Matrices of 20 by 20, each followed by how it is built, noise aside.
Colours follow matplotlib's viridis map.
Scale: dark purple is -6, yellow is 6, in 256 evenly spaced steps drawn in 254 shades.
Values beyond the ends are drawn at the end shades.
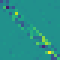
banded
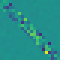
banded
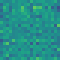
low rank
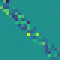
banded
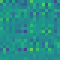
low rank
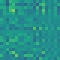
low rank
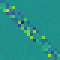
banded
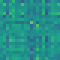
low rank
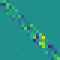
banded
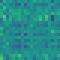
low rank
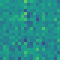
low rank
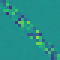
banded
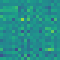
low rank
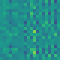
low rank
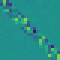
banded
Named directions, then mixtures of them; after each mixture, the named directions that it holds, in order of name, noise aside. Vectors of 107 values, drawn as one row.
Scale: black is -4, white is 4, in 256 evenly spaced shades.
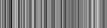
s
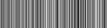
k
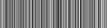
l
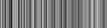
s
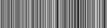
k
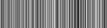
k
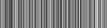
l, s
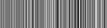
k, l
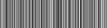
l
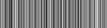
l, s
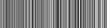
k, l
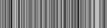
k, s
